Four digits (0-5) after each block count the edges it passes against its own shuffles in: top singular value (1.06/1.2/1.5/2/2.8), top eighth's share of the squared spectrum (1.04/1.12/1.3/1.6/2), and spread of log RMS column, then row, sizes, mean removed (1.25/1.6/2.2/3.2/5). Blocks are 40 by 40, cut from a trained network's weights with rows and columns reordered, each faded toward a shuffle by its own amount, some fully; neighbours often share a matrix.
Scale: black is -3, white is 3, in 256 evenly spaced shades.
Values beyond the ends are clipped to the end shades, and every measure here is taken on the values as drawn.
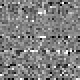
3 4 0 3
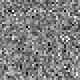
1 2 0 1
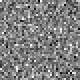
1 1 0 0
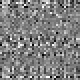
4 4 0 3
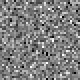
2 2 0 1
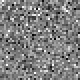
2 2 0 0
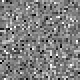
1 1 0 0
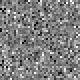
1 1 0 0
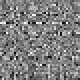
3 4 0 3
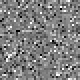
0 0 0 0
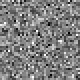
3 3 0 1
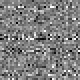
3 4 0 3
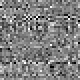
3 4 1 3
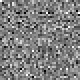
3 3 0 2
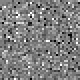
0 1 0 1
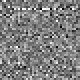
3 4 1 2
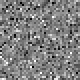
1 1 0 1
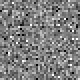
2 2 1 0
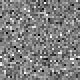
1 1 0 0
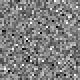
0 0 0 0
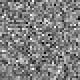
2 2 0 0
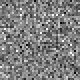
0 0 0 0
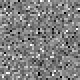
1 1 0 0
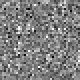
2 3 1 1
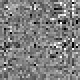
3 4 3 2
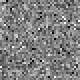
0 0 0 0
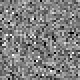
0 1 0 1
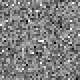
0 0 0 0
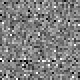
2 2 0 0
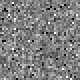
2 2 0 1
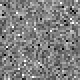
0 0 0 0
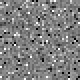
0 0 0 0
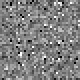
2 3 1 1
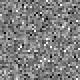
0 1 0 0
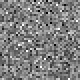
1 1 0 0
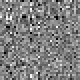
3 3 2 1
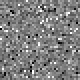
1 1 0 1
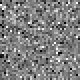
0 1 0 0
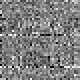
3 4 1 3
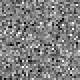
2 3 0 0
